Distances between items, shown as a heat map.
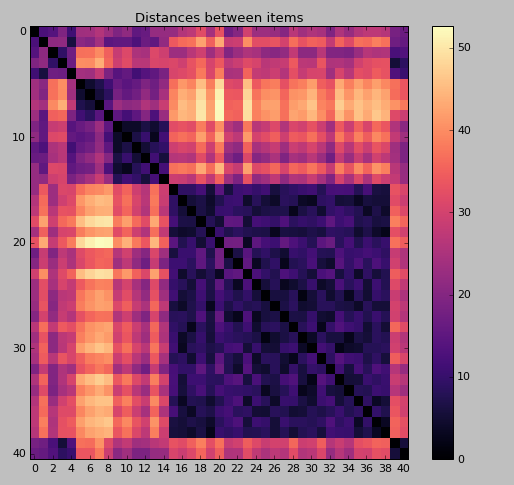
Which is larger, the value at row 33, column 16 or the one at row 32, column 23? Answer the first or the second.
the second
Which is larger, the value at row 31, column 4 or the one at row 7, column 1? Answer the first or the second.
the first
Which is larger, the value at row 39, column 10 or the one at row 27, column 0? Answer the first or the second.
the first
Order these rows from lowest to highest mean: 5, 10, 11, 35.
35, 11, 10, 5
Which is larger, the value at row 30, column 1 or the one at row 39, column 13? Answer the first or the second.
the first
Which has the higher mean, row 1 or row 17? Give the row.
1
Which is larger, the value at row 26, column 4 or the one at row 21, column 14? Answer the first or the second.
the first
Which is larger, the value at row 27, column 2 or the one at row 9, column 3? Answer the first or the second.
the second
